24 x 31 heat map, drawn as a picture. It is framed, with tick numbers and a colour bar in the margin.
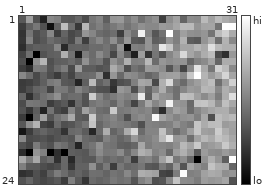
Fine speckle covers the field. There are no regular stripes. The ninth with the lowest average is the bottom left. Overall the values sit about 50% of the way up the scale. The histogram is bell-shaped. No row or column stands out. There is an overall slope up to the right.
